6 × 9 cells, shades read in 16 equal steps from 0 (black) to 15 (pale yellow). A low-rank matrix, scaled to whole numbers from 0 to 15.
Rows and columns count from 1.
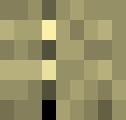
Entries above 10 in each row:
0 3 0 5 0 0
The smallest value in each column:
7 8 8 0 9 8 8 6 9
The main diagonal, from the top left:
8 10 8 14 9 9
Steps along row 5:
same down down up up down down up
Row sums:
77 94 75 95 77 65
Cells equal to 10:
11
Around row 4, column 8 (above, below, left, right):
8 8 10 9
